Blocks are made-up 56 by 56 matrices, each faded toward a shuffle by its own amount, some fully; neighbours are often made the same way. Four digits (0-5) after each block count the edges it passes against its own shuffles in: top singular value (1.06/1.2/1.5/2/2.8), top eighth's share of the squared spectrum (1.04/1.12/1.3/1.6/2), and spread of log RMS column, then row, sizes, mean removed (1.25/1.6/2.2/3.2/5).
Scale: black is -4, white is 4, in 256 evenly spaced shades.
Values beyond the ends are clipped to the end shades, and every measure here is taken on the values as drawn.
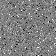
1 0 0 0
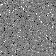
0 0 0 0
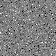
0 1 0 0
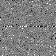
3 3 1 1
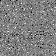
3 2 0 1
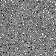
0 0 0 0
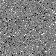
0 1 0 0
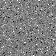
0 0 0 0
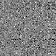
3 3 1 1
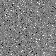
0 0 0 0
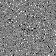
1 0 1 0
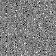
1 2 2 0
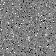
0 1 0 0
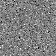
0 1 0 0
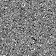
2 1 0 0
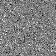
2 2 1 0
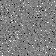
2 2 0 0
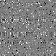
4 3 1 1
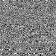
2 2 0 3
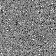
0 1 0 0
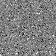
1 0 0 1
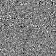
1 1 0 2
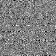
1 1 0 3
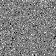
0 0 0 0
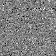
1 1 0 2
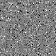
3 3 1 1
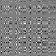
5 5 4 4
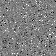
2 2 0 0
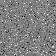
0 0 0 0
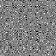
4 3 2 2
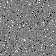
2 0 0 0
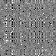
4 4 2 2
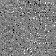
3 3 1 1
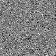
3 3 1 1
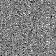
2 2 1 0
